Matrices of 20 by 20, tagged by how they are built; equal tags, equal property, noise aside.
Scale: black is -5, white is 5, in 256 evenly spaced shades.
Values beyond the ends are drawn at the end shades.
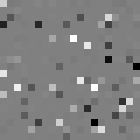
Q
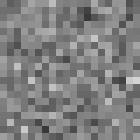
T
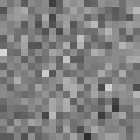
T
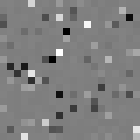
Q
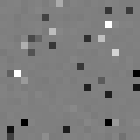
Q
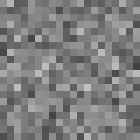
T
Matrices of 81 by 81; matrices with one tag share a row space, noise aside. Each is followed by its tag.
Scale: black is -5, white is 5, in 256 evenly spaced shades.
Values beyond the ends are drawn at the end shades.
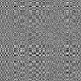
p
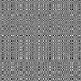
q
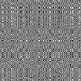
q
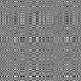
p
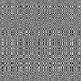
q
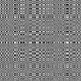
p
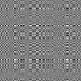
p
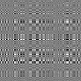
p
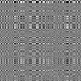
p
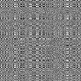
p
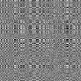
p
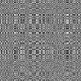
p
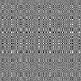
q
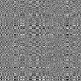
p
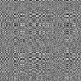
p
